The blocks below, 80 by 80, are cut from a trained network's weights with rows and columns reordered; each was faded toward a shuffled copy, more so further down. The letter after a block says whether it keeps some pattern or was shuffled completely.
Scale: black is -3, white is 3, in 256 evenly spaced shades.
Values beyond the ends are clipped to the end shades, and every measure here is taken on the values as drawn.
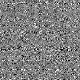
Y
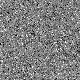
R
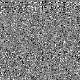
Y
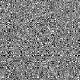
Y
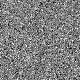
R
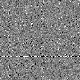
Y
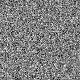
R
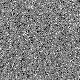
R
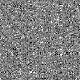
Y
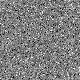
R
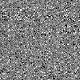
Y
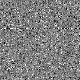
Y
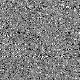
Y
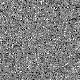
Y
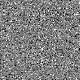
Y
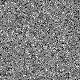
R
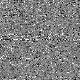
Y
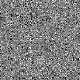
Y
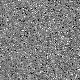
R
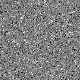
R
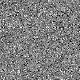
Y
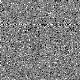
Y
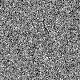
R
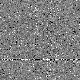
Y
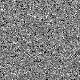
Y
